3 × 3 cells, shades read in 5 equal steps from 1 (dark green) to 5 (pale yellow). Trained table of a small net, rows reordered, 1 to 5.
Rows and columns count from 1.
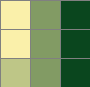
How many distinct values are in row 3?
3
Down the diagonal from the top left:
5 3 1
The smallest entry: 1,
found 3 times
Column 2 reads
3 3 3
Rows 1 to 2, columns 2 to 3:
3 1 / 3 1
